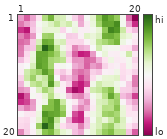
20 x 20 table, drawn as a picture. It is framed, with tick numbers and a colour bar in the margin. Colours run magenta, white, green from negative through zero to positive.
Grain: streaks running down. Stripes: upright, repeating 2 times. Average level on the scale: 50%. Slope: none. Odd rows or columns: none.
